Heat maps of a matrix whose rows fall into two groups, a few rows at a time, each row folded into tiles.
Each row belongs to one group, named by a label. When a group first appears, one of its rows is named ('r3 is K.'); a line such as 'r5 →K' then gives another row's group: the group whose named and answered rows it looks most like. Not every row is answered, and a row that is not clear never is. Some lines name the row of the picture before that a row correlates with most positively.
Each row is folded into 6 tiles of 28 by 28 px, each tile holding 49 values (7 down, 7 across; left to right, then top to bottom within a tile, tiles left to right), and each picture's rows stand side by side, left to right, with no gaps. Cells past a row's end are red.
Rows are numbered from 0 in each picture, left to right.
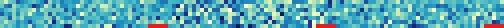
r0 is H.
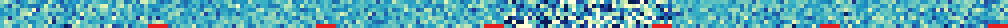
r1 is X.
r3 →X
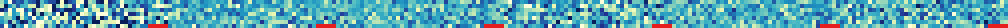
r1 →X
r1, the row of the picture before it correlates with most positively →1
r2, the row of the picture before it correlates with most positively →5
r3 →H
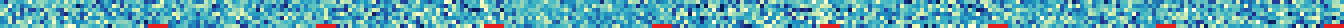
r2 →X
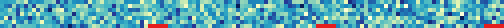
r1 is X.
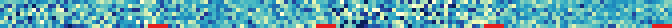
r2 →H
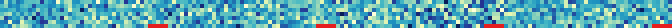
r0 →X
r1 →H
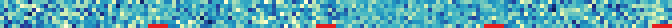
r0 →H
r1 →X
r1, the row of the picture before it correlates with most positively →0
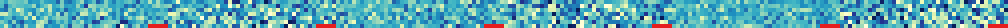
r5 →X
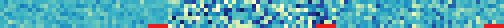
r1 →H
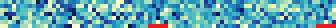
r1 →H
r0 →H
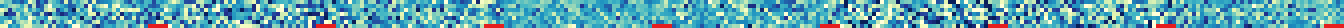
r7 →H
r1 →H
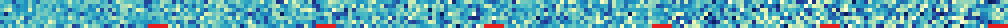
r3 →X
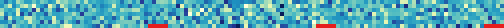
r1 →H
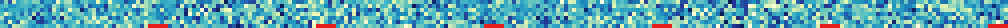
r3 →X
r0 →X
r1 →H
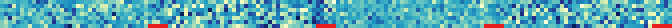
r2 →X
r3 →H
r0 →H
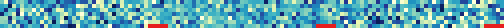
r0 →H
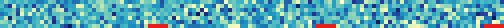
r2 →H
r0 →H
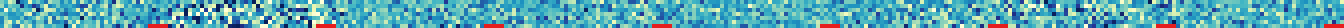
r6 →H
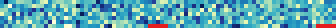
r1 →H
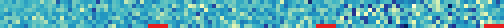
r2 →H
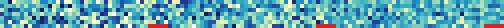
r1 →X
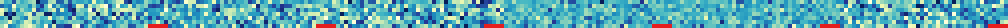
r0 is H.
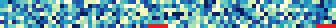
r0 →X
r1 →H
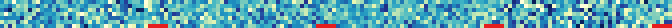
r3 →H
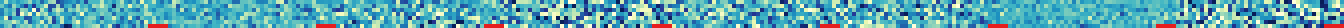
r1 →X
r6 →H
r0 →H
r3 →X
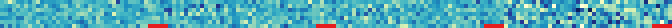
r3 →H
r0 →X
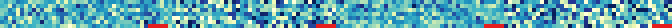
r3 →X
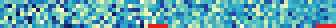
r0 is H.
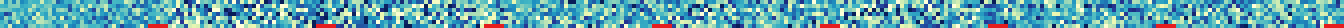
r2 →H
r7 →H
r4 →H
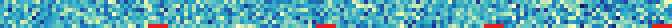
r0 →X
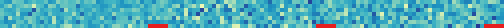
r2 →X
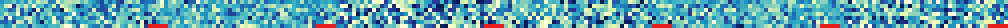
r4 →H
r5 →X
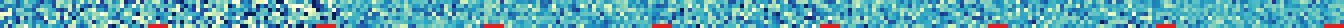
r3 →H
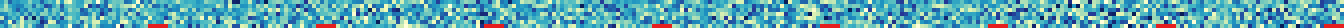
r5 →H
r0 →X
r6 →X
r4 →X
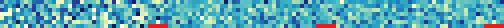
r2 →H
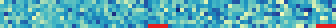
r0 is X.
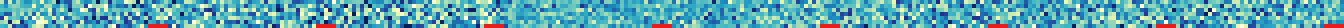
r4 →X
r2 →H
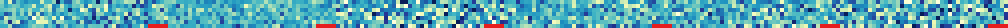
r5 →X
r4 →X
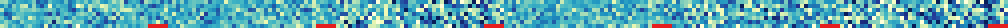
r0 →H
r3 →X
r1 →X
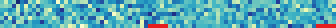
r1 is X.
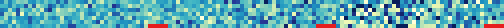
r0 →H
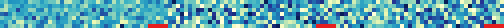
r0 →X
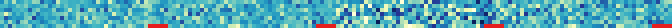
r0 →X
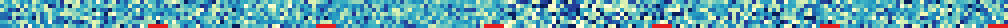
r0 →X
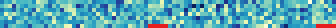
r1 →H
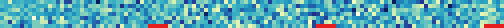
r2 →H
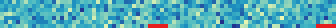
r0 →X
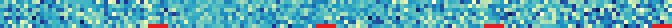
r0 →X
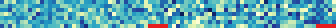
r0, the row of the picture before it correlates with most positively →0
